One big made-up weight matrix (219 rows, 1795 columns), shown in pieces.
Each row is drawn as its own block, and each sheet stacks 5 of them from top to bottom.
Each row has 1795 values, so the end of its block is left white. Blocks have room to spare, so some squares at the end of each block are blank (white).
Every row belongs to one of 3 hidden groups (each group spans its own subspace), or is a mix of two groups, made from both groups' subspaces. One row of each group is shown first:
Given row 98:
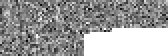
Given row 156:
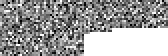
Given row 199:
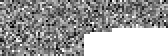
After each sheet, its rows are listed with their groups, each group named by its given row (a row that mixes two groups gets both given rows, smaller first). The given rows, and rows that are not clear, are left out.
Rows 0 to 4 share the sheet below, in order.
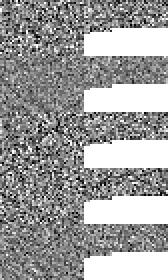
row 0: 98 and 156
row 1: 199
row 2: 98 and 156
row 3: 156 and 199
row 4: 98
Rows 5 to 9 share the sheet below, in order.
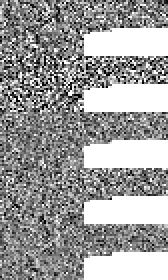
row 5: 98
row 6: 156
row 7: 199
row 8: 199
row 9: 98
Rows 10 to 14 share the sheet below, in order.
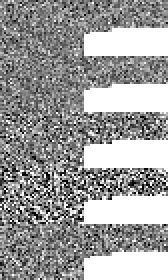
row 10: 199
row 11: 199
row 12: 98 and 199
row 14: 199
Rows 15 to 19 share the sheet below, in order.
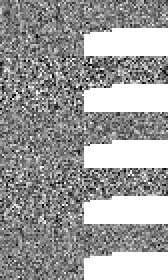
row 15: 98
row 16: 98 and 199
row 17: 156
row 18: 199
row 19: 156
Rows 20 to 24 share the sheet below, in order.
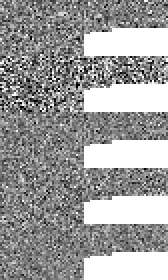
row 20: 156 and 199
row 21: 199
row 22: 156
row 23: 156
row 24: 199
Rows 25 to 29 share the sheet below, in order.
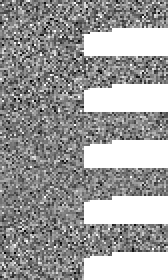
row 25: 156
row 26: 156
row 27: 98 and 199
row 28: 156
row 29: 199
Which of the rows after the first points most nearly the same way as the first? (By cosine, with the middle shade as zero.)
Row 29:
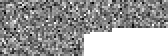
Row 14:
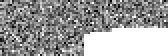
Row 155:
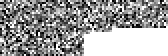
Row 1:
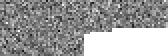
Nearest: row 1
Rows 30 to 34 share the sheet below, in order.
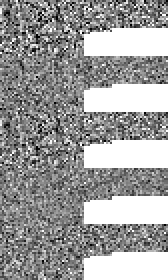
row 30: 98
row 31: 156
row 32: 98
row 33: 199
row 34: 199
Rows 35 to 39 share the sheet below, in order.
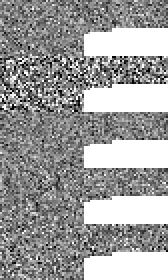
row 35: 156 and 199
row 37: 199
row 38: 98
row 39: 199
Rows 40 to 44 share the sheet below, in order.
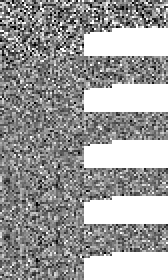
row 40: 199
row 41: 98 and 199
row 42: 156
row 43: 98
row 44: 98
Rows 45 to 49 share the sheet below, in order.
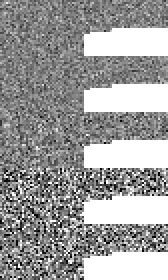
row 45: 98 and 199
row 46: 156 and 199
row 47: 98
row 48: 98 and 156
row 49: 156
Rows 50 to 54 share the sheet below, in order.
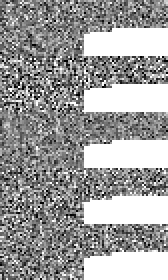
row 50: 98 and 199
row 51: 156
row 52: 98
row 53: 156
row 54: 199
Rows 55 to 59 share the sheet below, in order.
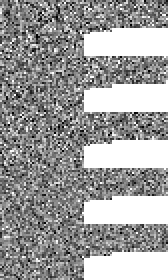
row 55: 98
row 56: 199
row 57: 199
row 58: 98 and 199
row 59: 98
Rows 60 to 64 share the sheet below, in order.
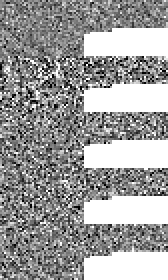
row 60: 199
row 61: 98
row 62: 98 and 156
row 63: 156
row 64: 199
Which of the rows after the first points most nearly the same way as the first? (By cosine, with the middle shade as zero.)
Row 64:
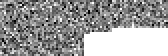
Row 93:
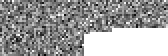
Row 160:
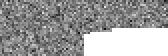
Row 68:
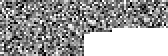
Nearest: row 68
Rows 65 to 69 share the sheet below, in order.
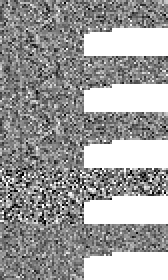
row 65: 98
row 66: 98
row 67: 98
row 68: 199
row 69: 98 and 156
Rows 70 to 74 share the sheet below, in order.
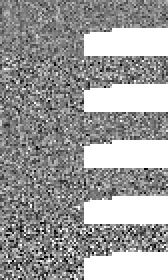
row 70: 98
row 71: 98
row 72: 98
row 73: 156
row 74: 156 and 199
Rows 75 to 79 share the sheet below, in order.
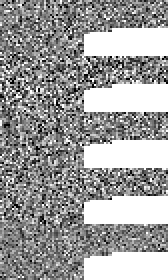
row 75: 156
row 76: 199
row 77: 98
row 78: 199
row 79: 156
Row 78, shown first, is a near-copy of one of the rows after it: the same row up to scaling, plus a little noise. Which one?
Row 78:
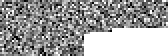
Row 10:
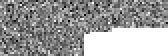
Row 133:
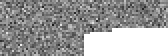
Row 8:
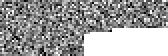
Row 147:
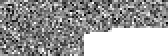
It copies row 8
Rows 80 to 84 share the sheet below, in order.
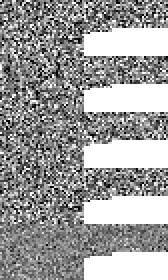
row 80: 156
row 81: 98
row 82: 199
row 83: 156
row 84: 199
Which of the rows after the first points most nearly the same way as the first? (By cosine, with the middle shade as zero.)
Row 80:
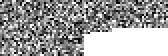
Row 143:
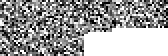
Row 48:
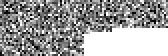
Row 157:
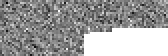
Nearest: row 48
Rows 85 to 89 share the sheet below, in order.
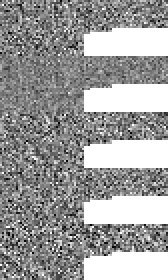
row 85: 156
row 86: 98 and 156
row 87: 98
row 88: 156
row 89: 199
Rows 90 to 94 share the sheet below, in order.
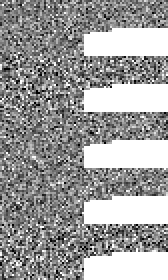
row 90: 156
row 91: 98
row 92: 98 and 199
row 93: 199
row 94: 199
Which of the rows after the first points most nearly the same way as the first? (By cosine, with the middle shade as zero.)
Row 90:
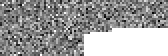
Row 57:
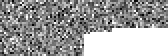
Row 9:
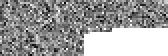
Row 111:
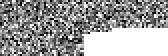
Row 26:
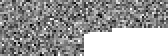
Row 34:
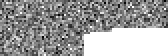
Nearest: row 111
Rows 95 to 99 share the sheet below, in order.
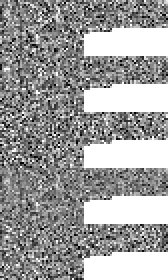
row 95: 98
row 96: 98
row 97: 199
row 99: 98 and 199
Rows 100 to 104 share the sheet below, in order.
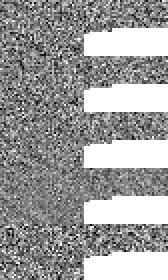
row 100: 156 and 199
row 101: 156
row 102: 199
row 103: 199
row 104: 156 and 199
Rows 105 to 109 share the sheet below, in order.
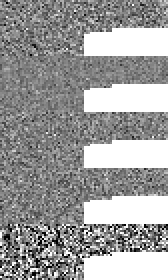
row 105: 98 and 199
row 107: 199
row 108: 156 and 199
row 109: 98
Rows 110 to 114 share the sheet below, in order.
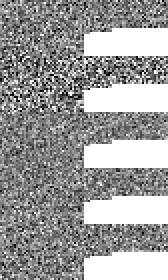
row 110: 156
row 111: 156
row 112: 199
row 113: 156
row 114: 199
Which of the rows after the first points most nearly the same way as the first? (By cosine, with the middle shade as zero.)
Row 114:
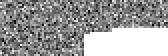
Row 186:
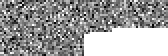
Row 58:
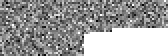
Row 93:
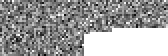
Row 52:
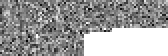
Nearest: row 186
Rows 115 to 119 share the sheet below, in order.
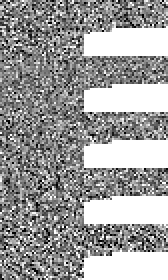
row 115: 156 and 199
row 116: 156
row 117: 199
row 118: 98
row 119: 98
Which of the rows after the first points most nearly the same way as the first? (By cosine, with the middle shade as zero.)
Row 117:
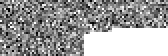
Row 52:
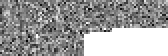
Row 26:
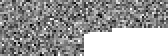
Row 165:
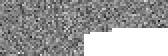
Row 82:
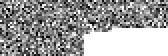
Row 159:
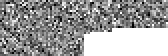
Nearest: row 82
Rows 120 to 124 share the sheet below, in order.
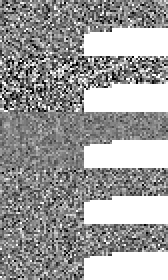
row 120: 98
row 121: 199
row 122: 98
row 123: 156
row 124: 156
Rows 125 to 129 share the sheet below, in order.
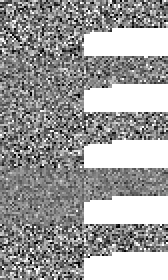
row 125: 199
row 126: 156
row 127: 156
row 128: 156 and 199
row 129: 156
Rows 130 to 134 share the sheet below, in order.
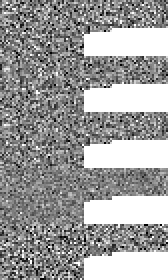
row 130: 98
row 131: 98
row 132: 98
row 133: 199
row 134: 156
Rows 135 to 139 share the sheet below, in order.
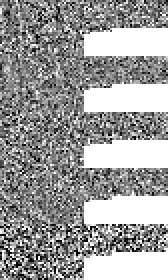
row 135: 98
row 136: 98
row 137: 98 and 199
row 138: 199
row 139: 199
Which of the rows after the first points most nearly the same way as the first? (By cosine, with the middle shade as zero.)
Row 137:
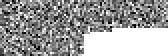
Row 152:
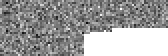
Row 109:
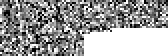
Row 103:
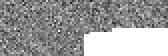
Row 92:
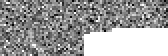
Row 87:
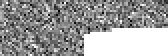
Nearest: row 152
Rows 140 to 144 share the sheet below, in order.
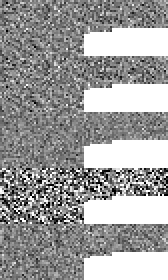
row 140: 98
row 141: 98
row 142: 156
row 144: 98 and 199
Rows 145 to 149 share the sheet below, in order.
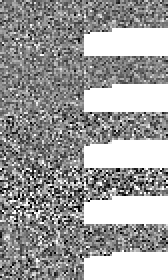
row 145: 156
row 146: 156
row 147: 199
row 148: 156
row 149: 98
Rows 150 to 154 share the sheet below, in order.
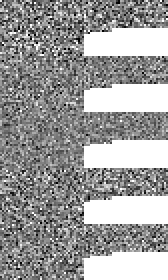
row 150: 156
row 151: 156
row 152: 98
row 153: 98 and 156
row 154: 156
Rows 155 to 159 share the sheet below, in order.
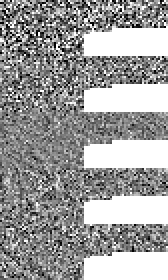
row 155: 199
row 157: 98
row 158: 98
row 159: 199
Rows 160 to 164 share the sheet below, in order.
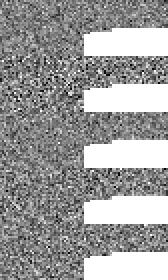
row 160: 98 and 199
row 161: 156
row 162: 199
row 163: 199
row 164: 98 and 156
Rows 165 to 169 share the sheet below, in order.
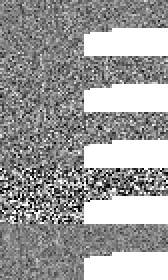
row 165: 156
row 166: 199
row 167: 156
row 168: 156
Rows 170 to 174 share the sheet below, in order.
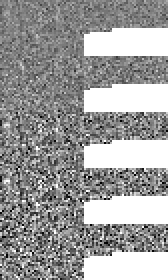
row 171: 156
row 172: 98
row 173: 98
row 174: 98 and 199
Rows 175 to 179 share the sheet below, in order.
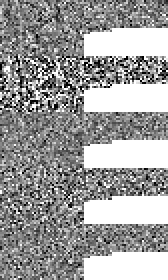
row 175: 98
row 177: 156
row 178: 156
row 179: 156
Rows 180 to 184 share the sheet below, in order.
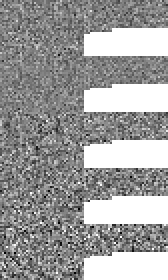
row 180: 156
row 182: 98
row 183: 156
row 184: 199
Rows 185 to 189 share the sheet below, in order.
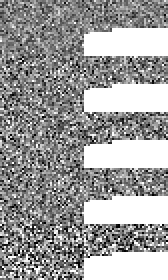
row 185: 98 and 199
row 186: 199
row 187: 199
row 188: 199
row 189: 156
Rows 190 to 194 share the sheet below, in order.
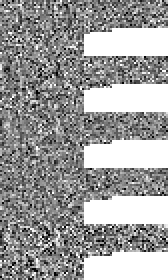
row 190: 156
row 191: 98
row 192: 98
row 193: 156 and 199
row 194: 98
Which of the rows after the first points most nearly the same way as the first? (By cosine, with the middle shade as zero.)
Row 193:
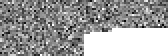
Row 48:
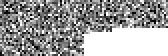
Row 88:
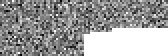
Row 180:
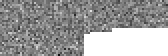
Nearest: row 88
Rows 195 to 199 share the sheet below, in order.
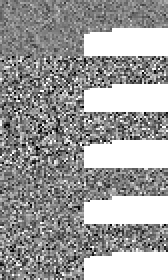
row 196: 156
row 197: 98
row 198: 156
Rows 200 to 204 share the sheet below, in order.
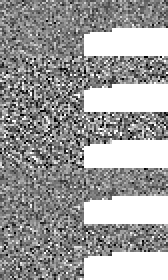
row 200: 199
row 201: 156
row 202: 98
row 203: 156
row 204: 98 and 156
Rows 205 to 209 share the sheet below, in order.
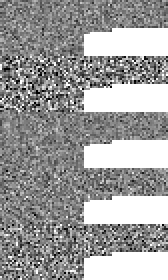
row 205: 199
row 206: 98
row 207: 98
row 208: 98
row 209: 156
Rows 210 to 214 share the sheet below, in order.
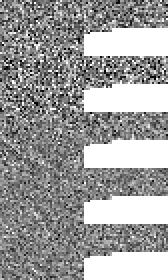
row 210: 156
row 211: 98 and 156
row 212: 199
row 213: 98 and 156
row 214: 98 and 156
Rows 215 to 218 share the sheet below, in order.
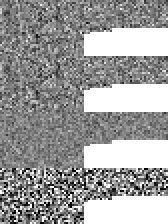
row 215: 98
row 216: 98
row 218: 156
